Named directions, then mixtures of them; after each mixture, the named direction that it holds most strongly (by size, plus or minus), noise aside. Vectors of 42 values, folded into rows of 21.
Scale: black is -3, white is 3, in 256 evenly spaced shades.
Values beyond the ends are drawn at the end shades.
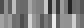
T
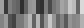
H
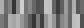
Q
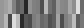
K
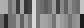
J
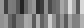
H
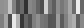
K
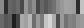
H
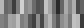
Q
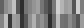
Q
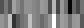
T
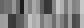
Q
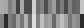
J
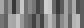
Q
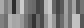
Q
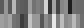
T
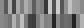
T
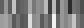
T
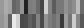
K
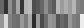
J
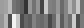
K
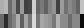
J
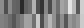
H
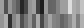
H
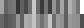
J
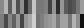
J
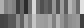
J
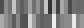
T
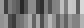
H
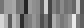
K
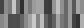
Q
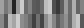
Q
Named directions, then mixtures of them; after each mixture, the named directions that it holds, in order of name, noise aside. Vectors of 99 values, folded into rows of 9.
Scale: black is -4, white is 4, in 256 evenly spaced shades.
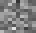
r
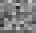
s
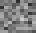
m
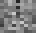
r, s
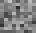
s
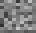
m, s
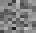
r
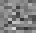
m, r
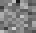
m, r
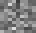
r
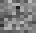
s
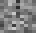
r, s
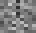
r, s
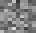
r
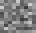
m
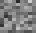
m, s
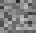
m, s
